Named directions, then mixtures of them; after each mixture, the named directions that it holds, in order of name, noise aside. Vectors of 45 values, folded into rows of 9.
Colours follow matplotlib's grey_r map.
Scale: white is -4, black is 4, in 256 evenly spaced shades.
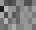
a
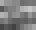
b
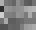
a, b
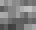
b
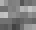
b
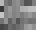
a, b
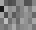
a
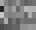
a, b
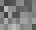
a, b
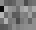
a, b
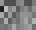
a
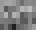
a, b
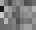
a, b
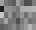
a, b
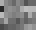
a, b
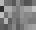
a, b
